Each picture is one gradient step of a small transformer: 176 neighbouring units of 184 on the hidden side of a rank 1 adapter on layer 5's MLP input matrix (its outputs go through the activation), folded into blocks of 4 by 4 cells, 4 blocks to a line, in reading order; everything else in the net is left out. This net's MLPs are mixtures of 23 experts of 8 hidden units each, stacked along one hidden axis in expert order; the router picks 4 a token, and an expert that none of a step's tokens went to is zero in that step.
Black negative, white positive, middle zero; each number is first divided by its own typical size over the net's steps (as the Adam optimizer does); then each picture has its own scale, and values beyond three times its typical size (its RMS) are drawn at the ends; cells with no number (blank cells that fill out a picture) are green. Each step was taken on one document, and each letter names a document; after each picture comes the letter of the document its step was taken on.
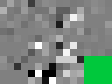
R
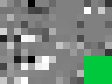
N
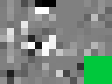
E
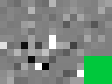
E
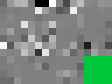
E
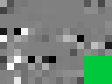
N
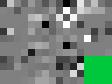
R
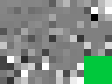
N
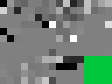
R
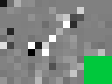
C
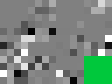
N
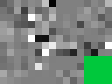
E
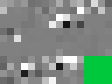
R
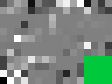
N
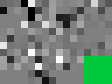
R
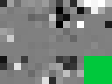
R
